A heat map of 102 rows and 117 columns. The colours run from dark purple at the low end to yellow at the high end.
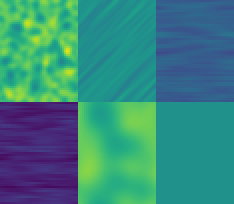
It is made of 2 by 3 panels. Panel 1,1: high, blotchy. Panel 1,2: middling, slanting up to the right, faint in contrast. Panel 1,3: low, streaked across, faint in contrast. Panel 2,1: very low, streaked across, faint in contrast. Panel 2,2: high, smooth. Panel 2,3: middling, flat.
